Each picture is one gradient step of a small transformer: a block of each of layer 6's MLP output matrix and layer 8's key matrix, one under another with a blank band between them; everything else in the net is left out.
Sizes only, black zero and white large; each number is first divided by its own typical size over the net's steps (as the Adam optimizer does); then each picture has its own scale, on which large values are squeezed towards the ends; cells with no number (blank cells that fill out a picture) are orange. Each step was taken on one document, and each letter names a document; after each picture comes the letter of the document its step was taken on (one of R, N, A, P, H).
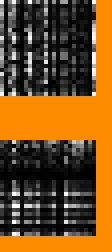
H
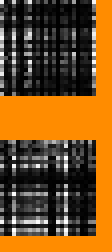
H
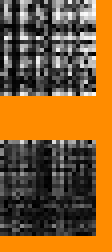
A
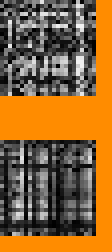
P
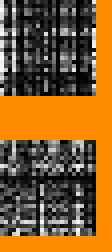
H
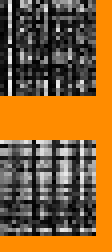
A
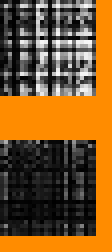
A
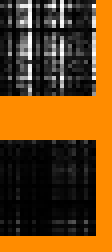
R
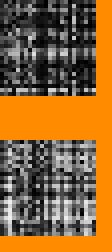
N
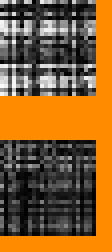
P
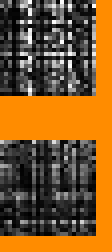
R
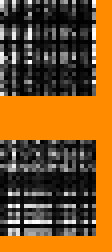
H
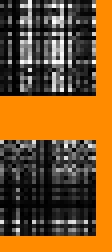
R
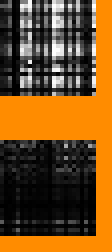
R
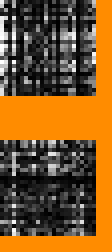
H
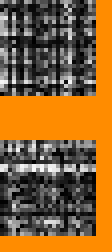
H
